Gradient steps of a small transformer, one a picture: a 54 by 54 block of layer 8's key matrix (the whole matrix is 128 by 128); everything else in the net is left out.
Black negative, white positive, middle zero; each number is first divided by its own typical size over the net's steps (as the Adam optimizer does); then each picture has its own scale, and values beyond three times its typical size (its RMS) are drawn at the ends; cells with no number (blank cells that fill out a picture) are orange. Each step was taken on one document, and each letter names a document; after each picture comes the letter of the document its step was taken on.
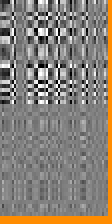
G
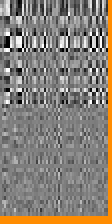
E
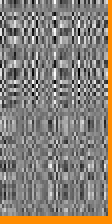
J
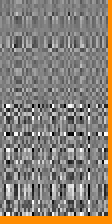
E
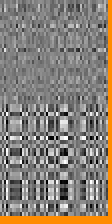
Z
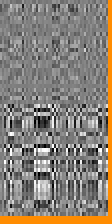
Z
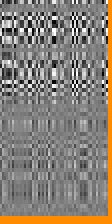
J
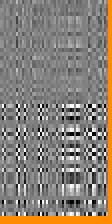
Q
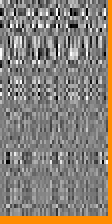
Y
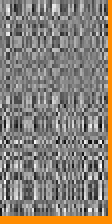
G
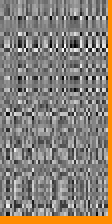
Z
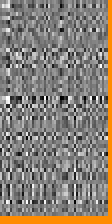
J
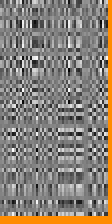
Q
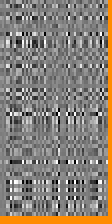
Y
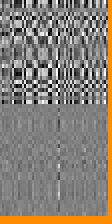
G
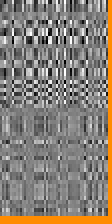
G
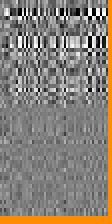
Z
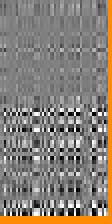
Q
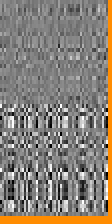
Z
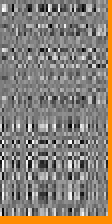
G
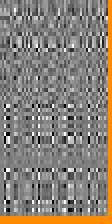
E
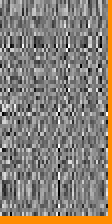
E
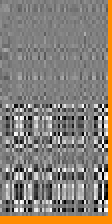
Z
